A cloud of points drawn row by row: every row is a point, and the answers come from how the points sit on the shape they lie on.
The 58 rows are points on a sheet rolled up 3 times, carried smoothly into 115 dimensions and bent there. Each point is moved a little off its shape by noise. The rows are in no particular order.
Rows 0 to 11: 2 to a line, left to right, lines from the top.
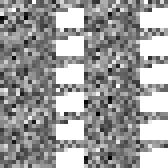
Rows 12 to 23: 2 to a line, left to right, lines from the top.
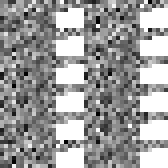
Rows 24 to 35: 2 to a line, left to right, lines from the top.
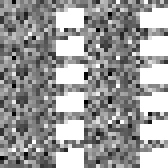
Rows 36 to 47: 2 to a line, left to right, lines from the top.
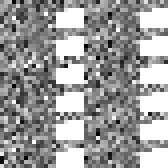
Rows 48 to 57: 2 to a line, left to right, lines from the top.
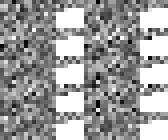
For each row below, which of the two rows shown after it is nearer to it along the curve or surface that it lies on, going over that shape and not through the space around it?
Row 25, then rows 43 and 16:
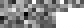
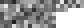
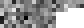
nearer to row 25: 16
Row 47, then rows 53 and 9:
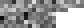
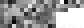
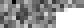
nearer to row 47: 9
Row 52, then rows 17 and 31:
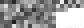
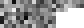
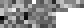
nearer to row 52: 17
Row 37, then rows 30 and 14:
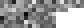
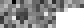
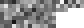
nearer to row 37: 14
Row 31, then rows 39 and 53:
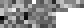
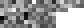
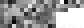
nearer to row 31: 39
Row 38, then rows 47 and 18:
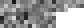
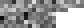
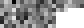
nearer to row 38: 47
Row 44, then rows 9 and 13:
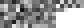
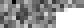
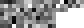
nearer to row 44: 9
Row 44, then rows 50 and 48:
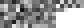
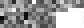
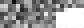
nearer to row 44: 48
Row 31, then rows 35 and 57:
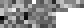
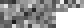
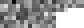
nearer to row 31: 57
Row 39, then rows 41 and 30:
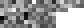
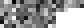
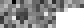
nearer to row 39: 30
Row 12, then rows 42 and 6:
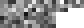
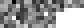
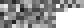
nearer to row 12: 6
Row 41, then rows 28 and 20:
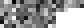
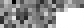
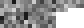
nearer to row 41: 28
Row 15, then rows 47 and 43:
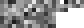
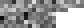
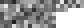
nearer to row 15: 43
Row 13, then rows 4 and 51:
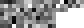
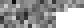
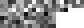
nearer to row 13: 51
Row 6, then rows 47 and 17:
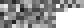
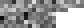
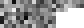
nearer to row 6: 17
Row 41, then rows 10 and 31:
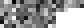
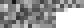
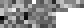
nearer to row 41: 31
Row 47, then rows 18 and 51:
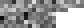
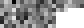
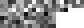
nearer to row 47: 18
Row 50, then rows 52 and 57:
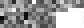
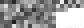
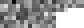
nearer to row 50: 57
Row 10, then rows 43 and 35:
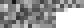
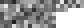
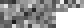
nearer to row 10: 43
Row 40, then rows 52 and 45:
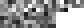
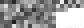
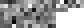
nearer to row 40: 45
